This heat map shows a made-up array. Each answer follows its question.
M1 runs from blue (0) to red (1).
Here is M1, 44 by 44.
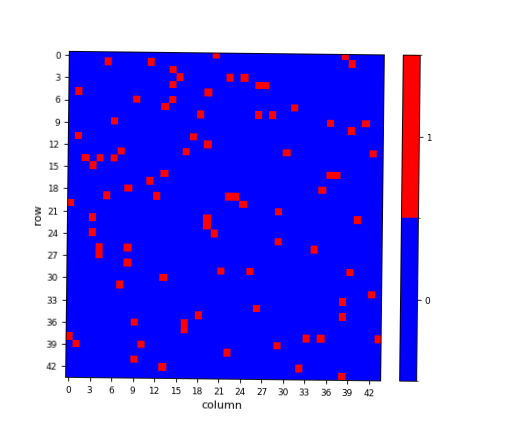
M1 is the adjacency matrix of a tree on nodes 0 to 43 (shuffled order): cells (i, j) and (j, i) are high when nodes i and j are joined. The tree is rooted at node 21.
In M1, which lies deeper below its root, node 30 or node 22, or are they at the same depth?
node 30
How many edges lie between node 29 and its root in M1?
1
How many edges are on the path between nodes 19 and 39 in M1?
3
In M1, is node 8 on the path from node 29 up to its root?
no
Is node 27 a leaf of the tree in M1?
yes
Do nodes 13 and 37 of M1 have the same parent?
yes
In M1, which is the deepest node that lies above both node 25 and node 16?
29
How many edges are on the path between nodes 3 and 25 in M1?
7
